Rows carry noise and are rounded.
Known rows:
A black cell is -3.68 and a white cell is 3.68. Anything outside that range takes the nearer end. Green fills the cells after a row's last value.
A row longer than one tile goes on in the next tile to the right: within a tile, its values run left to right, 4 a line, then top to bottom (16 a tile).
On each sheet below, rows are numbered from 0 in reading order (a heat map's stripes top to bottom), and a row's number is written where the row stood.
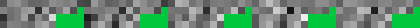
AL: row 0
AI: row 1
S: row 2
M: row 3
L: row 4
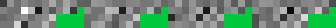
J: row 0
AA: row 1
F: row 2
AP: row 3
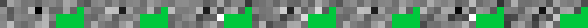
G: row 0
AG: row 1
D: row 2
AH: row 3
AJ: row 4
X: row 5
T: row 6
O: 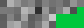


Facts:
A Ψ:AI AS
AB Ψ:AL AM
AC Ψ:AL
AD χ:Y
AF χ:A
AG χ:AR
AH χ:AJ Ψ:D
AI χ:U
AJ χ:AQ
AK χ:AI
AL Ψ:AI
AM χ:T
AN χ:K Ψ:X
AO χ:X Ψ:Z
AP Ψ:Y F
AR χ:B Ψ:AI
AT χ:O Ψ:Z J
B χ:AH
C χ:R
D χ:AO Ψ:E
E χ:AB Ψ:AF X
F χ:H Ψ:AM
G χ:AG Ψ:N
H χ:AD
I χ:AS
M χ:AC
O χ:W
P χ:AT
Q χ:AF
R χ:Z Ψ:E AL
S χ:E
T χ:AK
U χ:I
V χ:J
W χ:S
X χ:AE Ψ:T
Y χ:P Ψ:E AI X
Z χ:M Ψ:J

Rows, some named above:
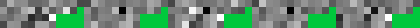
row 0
AF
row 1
G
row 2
Z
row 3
N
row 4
R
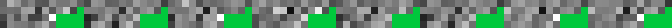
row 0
E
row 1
AS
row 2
AC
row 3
AN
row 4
AR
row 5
AS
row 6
AE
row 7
D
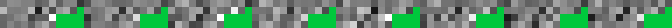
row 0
D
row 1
AL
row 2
A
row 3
W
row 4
AT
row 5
AB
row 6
AI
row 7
Y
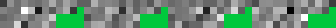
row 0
J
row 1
P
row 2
AH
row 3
AO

